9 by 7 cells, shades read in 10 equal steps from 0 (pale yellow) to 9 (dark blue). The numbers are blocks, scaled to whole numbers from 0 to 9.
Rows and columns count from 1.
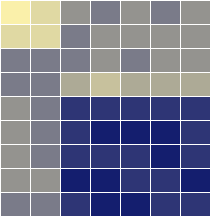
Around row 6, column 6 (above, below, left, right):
8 9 9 8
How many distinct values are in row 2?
3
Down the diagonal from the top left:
0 1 5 2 8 9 8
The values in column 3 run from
3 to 9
